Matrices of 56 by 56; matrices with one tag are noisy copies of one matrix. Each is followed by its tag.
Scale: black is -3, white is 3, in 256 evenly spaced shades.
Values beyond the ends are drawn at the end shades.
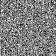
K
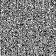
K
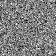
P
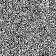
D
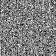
K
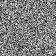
P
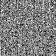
K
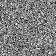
P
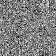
D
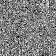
D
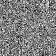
D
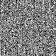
K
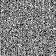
K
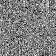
D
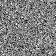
P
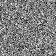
P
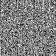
K
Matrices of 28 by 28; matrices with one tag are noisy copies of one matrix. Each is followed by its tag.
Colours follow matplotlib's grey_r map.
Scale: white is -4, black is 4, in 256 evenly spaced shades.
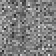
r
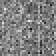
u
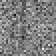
r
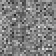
r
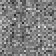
r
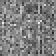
u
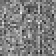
u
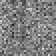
r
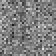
r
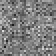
r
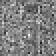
u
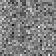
r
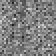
r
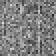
u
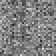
r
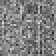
u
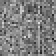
u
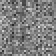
r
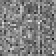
u
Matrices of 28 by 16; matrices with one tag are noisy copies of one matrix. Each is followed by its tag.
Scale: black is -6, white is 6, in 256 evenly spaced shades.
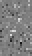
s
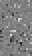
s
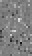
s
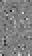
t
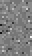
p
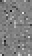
t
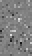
s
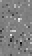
s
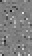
t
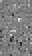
s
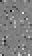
t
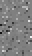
p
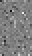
t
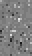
s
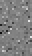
p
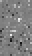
s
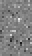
s
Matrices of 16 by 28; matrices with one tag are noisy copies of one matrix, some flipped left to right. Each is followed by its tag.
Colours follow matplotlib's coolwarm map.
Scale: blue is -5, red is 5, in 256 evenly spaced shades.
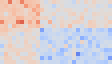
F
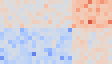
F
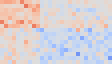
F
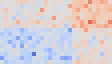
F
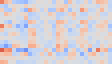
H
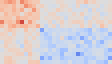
F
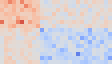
F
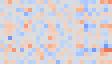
H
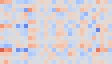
H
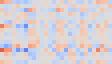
H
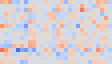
H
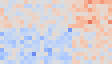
F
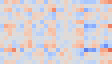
H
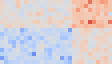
F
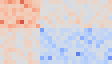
F
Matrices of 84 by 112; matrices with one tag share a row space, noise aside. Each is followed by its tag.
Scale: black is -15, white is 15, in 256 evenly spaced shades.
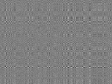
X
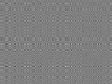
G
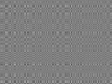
G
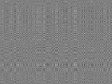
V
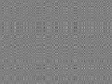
V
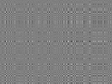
X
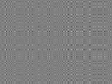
X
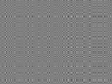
X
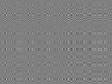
X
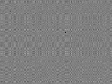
G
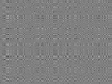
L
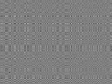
G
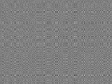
V
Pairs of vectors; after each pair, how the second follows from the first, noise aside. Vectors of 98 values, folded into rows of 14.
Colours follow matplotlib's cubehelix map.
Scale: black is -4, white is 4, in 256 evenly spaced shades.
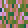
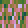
shuffled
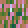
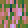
negated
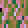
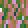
negated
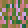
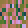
negated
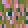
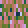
reversed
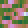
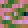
negated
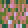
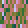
shuffled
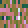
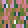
shuffled
